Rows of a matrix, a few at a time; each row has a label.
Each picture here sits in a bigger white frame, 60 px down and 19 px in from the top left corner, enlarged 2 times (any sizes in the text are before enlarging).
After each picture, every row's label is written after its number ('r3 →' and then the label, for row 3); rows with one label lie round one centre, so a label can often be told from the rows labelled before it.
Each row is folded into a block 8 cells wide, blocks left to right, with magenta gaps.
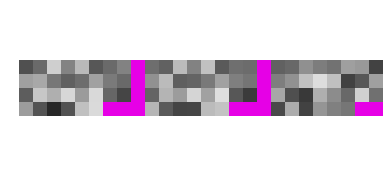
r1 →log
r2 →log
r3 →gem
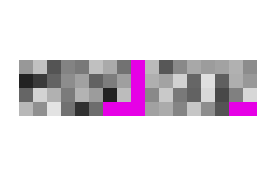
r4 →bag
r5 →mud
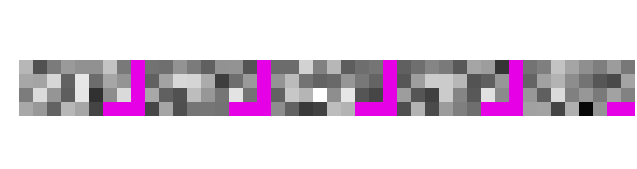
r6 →mud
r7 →gem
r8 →log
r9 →gem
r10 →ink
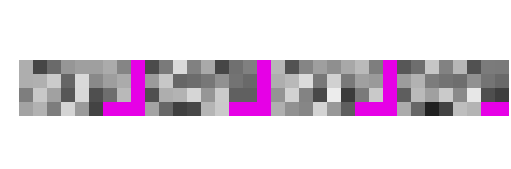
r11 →mud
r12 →log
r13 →mud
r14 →log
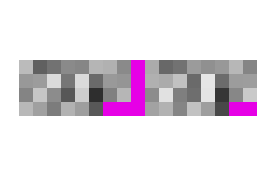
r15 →mud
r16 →mud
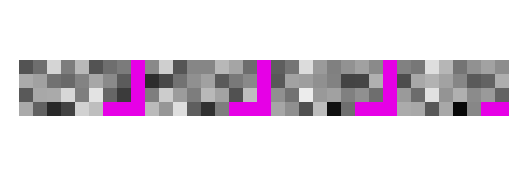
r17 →log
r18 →bag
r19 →ink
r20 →ink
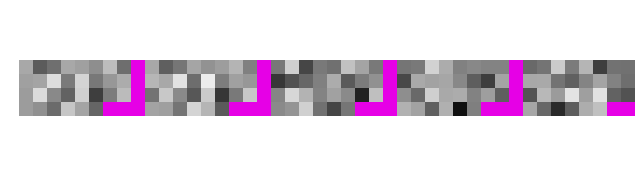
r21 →mud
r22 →mud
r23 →bag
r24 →ink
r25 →log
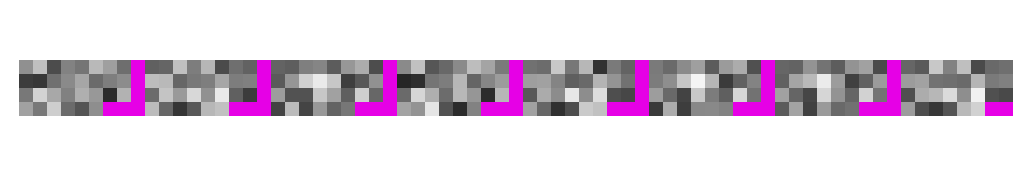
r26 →bag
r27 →log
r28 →gem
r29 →bag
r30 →log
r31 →gem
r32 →gem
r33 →log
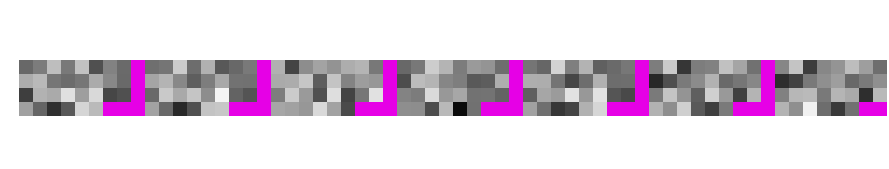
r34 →log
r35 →log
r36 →mud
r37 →ink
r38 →log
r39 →bag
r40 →bag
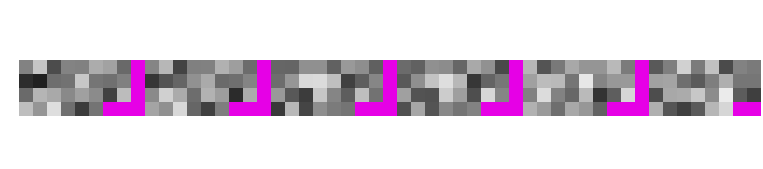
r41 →bag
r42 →bag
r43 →gem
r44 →gem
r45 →mud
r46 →log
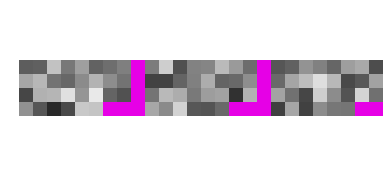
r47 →log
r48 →bag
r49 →gem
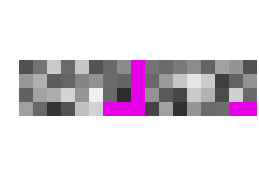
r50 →log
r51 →gem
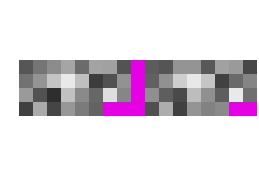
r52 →gem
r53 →gem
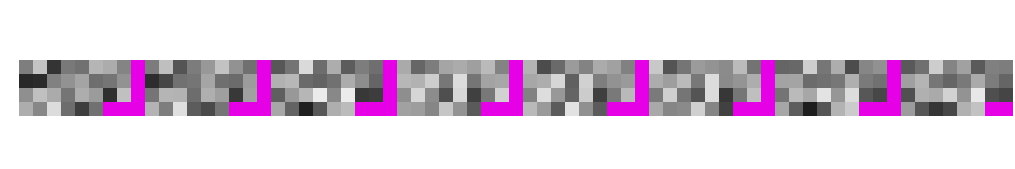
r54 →bag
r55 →bag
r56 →log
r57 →mud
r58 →mud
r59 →mud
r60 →log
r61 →log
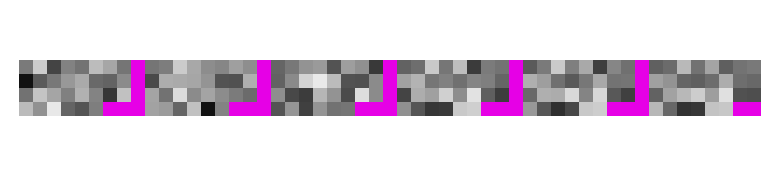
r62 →bag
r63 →ink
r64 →gem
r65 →log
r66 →log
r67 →log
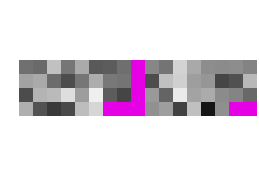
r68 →log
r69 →ink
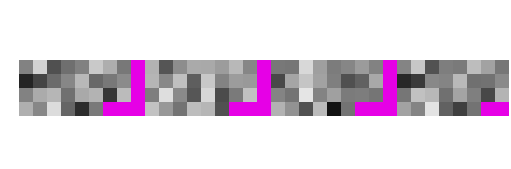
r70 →bag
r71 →mud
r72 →ink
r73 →bag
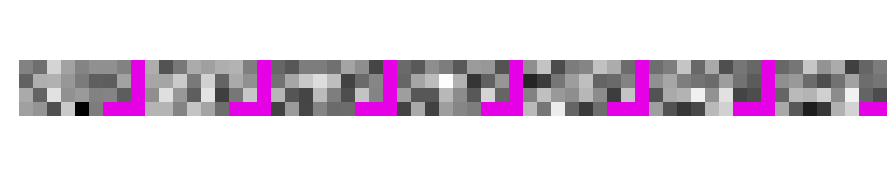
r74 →ink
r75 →mud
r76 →gem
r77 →gem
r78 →bag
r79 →log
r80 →log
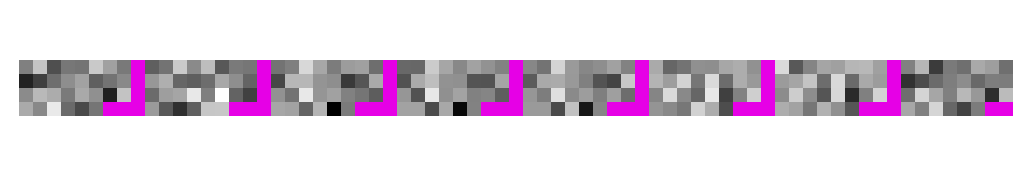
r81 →bag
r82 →log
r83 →ink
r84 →ink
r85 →ink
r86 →mud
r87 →mud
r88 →bag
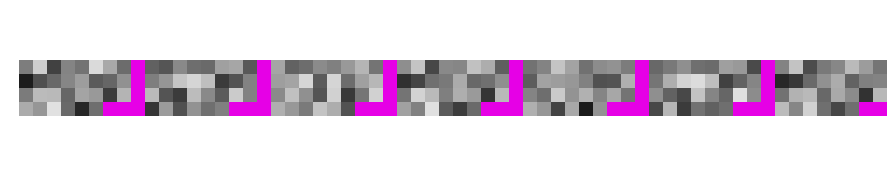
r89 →bag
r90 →gem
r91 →mud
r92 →bag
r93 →ink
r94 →gem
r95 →bag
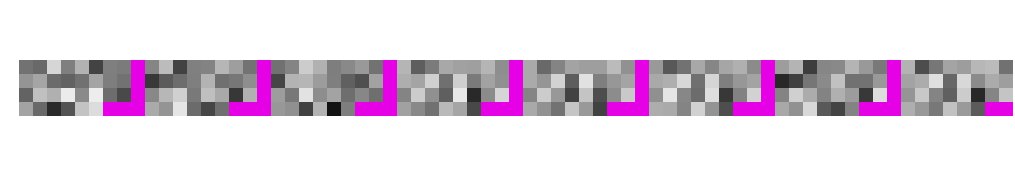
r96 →log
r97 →bag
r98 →ink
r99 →mud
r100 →mud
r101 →mud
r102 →bag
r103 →mud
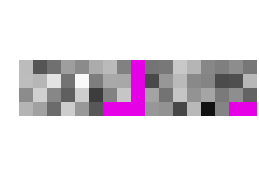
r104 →mud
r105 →ink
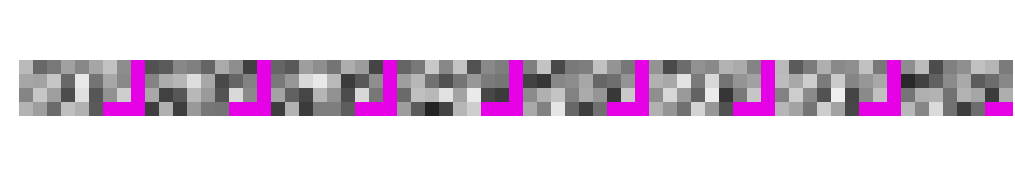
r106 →mud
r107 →gem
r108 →gem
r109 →log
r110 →bag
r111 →mud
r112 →mud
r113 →bag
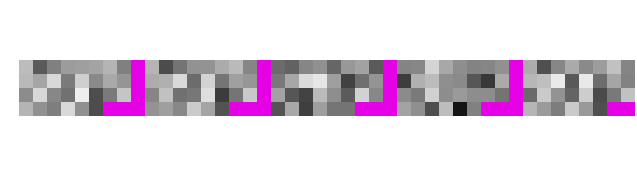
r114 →mud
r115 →mud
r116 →gem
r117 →ink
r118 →mud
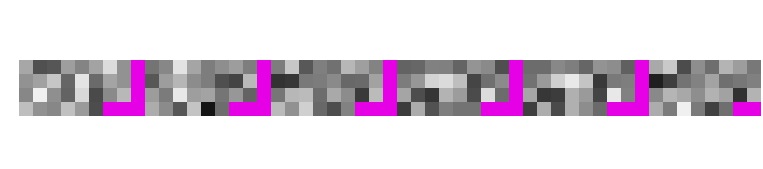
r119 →mud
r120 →ink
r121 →bag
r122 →gem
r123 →gem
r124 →bag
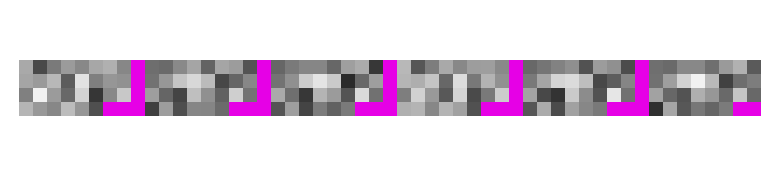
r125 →mud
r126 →gem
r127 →gem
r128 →mud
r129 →gem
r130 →gem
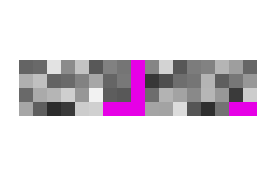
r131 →log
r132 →bag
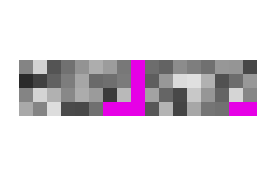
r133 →bag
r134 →gem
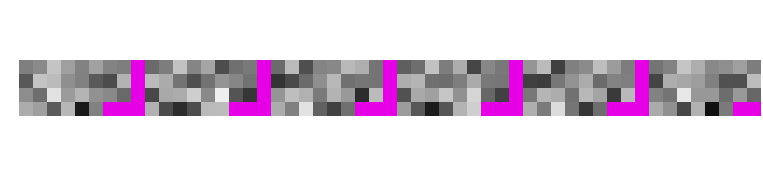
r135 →ink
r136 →log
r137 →bag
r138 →log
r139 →bag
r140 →ink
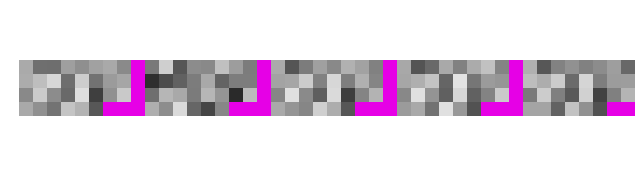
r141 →mud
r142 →bag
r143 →mud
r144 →mud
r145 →mud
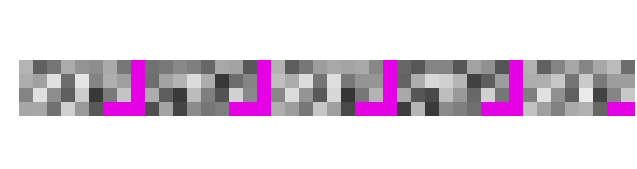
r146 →mud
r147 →gem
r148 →mud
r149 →gem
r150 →mud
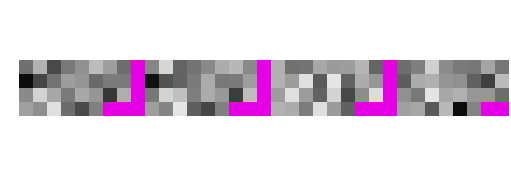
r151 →bag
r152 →bag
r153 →mud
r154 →ink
